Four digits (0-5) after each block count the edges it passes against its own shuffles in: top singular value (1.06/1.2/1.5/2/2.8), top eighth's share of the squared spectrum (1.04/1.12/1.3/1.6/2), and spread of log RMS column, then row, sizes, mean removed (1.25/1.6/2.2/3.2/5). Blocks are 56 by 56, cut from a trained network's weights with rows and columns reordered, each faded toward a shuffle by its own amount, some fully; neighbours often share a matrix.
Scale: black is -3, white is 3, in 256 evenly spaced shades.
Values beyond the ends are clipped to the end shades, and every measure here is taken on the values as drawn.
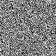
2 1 0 0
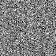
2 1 0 0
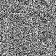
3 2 0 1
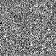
3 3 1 1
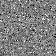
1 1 0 0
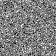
0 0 0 0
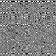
4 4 0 3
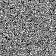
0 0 0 0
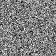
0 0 0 0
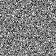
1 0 0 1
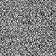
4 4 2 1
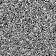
0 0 0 0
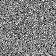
0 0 0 1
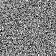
0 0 0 0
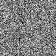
2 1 0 0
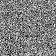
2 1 0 0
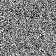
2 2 0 0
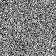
2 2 0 0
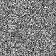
3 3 1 0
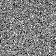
0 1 0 0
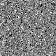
2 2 1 0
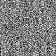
3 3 1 1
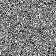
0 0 0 0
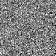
3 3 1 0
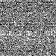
3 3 1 1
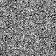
2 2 0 1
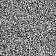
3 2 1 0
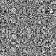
3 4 1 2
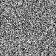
1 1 0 0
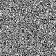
2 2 0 1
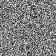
1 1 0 0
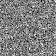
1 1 0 0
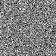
2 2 0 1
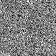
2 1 0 0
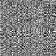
4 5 2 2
